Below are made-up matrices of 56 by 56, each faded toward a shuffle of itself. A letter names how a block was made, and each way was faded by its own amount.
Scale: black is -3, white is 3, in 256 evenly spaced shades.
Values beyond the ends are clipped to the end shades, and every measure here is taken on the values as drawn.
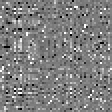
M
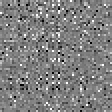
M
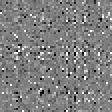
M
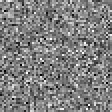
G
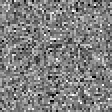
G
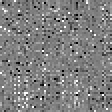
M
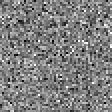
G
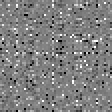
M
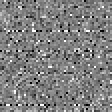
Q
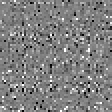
M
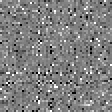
M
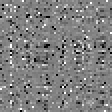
M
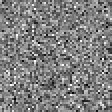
G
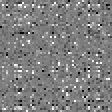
M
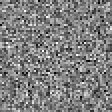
G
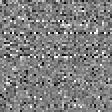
Q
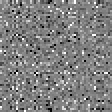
M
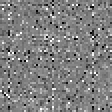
M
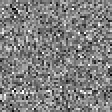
G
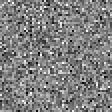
G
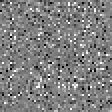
M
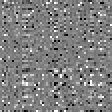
M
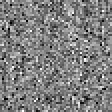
G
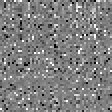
M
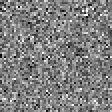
G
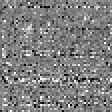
Q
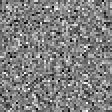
G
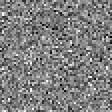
G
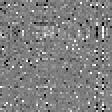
M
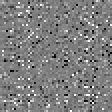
M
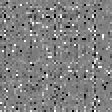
M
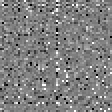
M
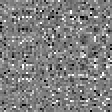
M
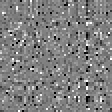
M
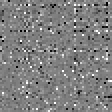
M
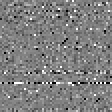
Q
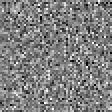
G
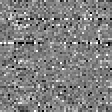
Q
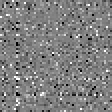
M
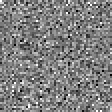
G
